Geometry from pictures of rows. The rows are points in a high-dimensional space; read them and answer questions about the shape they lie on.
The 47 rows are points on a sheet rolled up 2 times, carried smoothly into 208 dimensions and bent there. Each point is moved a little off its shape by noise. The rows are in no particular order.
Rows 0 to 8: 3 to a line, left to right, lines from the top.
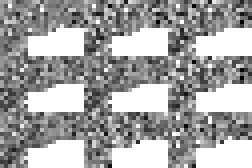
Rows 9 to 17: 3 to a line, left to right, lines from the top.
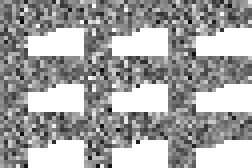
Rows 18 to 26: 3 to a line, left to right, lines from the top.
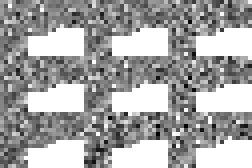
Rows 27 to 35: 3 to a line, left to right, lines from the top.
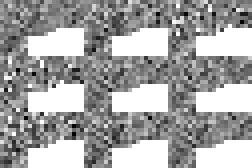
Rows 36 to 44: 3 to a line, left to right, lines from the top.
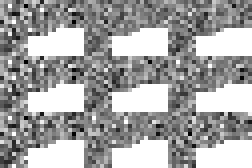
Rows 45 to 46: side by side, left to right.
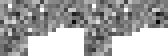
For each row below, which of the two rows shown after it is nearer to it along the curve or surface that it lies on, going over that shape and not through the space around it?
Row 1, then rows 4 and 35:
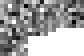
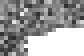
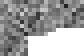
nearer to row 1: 4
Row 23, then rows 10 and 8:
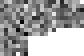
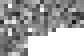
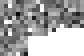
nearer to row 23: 8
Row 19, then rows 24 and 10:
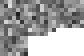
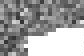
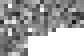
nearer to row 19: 10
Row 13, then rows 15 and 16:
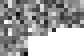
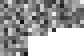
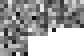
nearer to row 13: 15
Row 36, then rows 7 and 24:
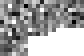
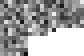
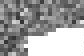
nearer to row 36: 7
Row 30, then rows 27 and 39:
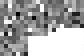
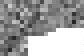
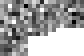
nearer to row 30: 39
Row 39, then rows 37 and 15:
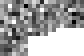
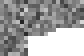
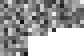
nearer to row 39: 15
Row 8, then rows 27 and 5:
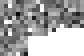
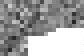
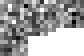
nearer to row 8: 5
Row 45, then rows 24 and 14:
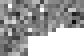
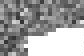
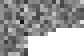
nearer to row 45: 14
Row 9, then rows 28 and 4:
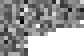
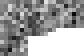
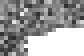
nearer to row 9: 4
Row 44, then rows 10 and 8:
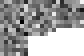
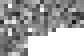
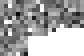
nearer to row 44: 8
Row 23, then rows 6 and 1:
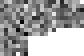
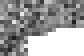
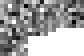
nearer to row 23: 6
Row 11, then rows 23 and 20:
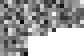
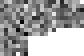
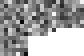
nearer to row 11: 20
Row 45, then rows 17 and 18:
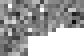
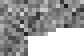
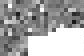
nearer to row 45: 18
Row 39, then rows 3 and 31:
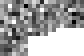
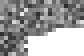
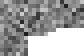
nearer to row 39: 3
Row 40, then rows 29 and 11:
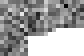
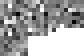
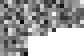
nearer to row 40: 11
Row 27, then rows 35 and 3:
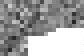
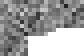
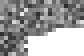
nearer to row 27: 35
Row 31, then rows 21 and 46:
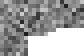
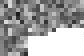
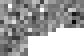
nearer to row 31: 21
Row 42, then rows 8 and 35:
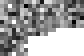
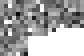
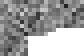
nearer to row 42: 8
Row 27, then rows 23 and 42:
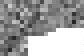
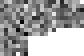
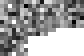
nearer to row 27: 23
